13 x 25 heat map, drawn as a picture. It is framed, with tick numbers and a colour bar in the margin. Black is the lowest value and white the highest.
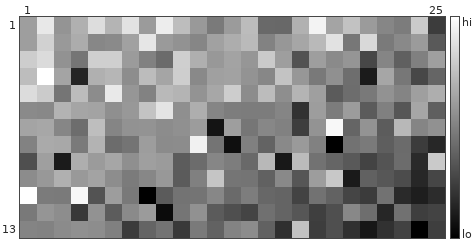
No single row or column stands out from its neighbours. The texture is fine-grained noise. Values rise toward the top left. The values follow a bell shape.
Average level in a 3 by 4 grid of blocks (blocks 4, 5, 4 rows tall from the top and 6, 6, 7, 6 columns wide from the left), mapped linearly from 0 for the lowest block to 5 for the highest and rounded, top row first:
5 5 4 3
4 4 3 2
4 2 2 0
